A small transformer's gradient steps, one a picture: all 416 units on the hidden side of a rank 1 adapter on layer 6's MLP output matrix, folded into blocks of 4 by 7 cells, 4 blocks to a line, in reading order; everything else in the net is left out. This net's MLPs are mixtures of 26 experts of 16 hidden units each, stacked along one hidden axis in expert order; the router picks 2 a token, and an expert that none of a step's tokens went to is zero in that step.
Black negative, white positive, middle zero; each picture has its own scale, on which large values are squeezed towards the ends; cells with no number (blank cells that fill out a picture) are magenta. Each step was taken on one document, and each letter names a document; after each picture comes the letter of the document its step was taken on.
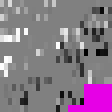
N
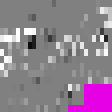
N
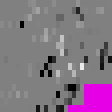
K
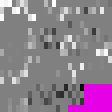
N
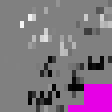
K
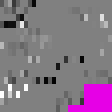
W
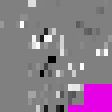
K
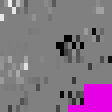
N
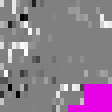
W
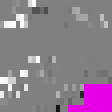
W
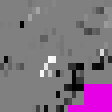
K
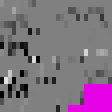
W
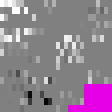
N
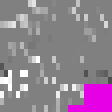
W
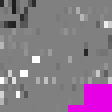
W
